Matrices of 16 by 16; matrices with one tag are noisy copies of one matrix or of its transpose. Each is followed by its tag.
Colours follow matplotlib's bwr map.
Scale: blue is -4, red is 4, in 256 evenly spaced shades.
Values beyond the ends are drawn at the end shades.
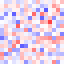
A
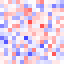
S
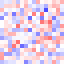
A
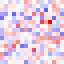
A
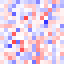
A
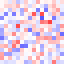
A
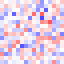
A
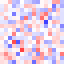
A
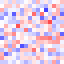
A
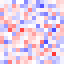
S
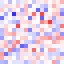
A
